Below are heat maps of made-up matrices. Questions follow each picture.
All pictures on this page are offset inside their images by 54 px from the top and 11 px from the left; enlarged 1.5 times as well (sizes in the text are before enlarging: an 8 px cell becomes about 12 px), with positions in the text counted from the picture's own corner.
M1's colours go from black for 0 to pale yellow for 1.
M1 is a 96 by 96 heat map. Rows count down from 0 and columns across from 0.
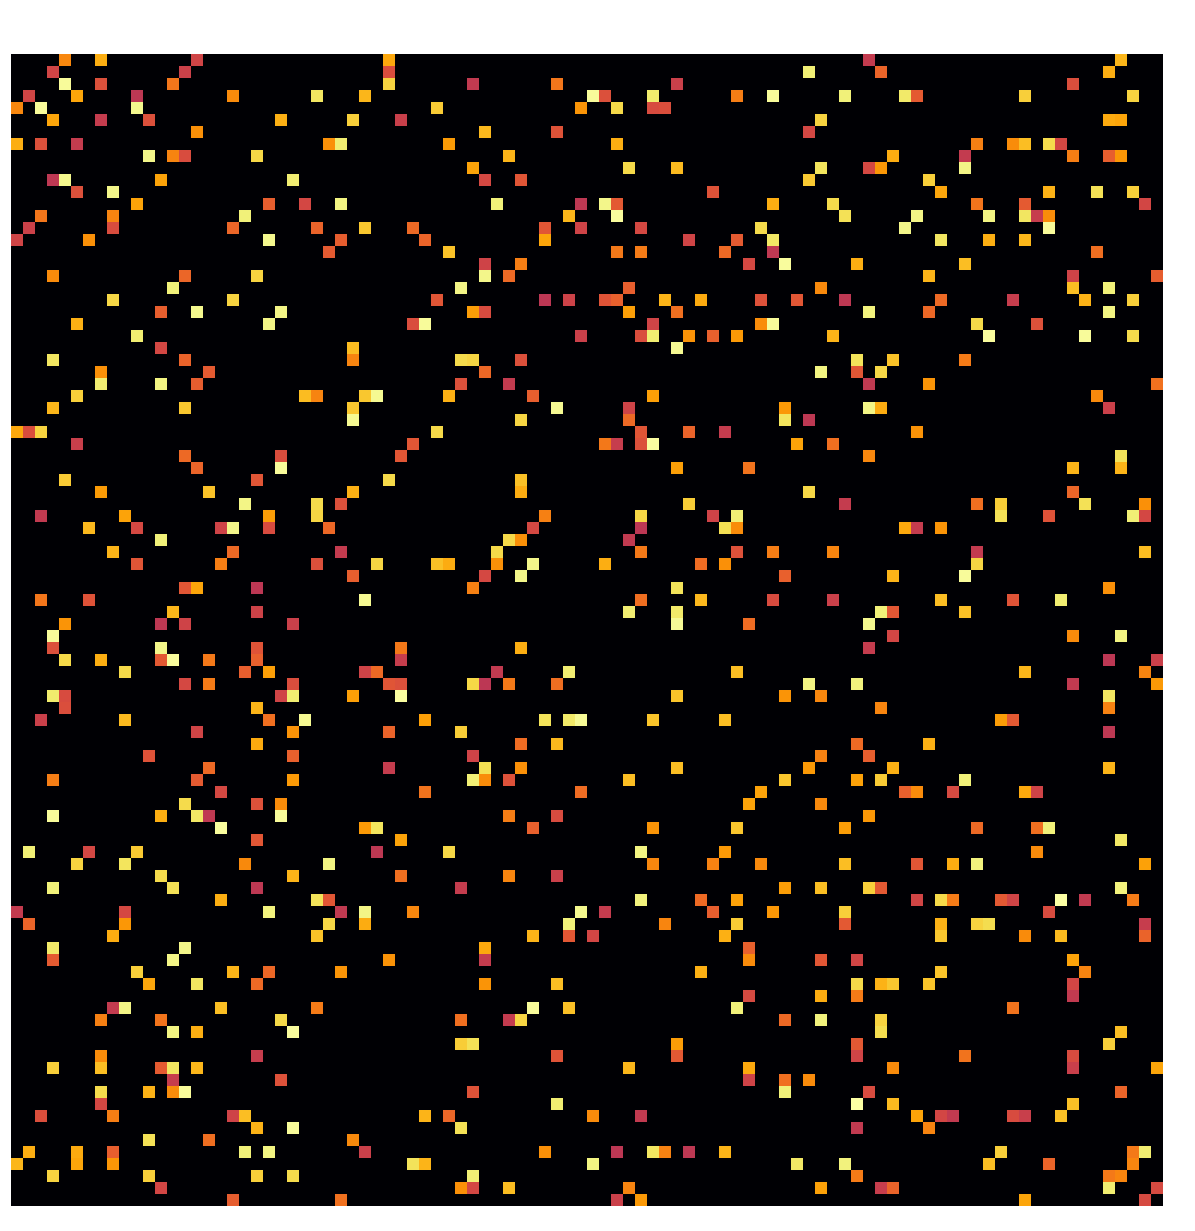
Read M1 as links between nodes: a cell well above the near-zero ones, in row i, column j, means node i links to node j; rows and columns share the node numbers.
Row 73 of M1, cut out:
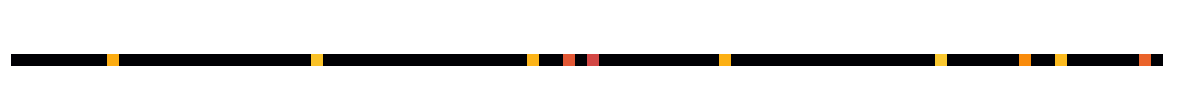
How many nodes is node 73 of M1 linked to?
10
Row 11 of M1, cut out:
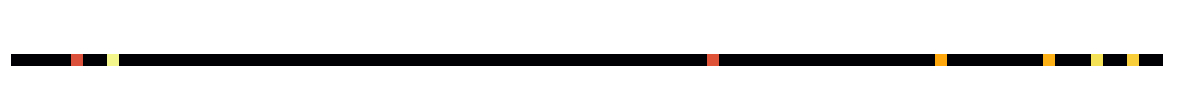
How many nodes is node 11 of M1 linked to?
7
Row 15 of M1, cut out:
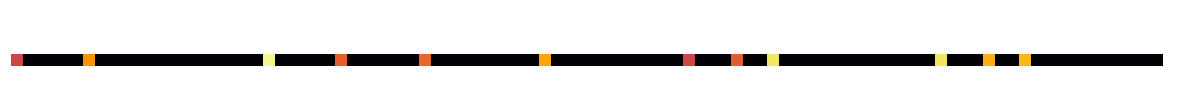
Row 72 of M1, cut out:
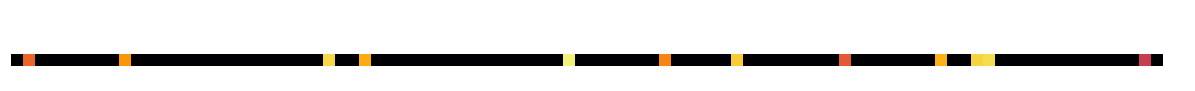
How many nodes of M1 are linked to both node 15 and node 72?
3
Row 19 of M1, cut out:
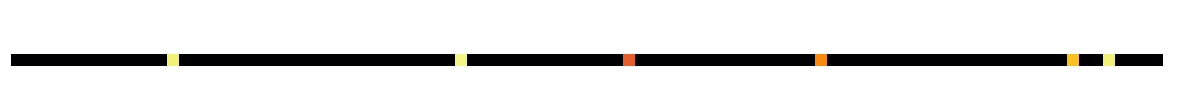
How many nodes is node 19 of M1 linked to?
6
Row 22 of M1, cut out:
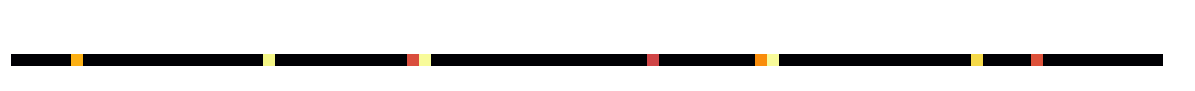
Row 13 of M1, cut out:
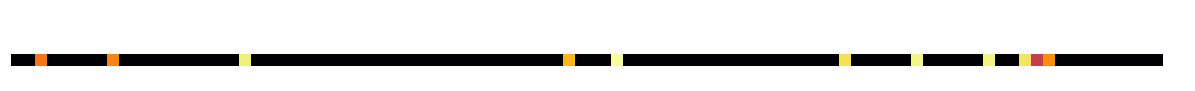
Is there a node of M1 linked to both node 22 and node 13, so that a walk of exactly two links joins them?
yes
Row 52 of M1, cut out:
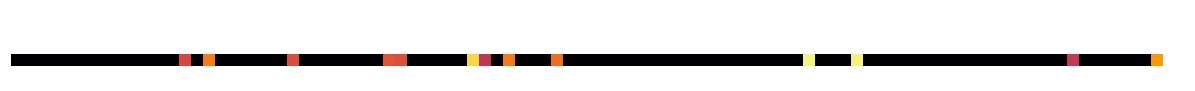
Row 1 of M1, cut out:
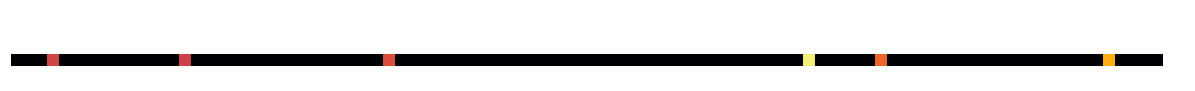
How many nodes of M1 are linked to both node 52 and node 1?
3
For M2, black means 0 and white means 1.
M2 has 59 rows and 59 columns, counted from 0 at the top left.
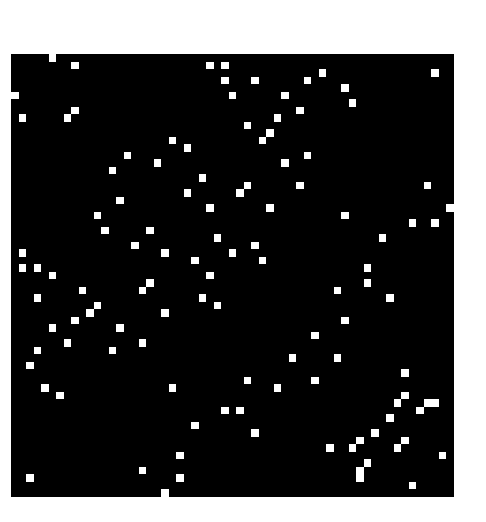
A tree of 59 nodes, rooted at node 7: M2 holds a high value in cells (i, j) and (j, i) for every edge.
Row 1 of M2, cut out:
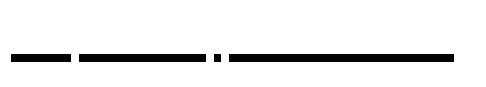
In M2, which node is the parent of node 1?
8
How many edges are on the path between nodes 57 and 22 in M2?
2
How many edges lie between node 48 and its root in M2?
7
